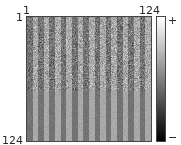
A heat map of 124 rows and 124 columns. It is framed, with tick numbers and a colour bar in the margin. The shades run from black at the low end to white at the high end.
Slope: none. Stripes: upright, repeating 11 times. Seam: horizontal, 60% of the way down, the bottom part calmer.
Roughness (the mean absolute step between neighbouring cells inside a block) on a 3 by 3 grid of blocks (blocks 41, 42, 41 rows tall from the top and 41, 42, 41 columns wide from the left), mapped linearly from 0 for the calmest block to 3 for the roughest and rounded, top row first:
333 | 222 | 000
